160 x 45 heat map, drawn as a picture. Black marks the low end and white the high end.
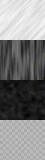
The table splits into 4 rows of 1 panel. Panel 1,1: very high, slanting up to the right, faint in contrast. Panel 2,1: low, streaked downward. Panel 3,1: very low, blotchy, faint in contrast. Panel 4,1: high, checkered, faint in contrast.
